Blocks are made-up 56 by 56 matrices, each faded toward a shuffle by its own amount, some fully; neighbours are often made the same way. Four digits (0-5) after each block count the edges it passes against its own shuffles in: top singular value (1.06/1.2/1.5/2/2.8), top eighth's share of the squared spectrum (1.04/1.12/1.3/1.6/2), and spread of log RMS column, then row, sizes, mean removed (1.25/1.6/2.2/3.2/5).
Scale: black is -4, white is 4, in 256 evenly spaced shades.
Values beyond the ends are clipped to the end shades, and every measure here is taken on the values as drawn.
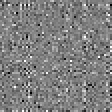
4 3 2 2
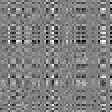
5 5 4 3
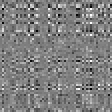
5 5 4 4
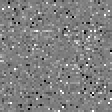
2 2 0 0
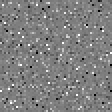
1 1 0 0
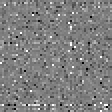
3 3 0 1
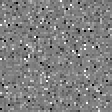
0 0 0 0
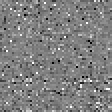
3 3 0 1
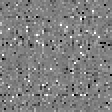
3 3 0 1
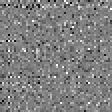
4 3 1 2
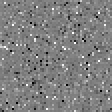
1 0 0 0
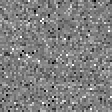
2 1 0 0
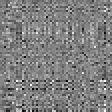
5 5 3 3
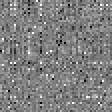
4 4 2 2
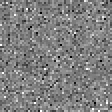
1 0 0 0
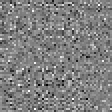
4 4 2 2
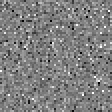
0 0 0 0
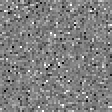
0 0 0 0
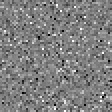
1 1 0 0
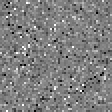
1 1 0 0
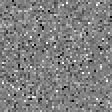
1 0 0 0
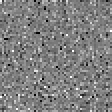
3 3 0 1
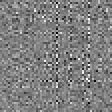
4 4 3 2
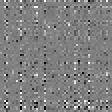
5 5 3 3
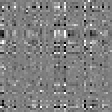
4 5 3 3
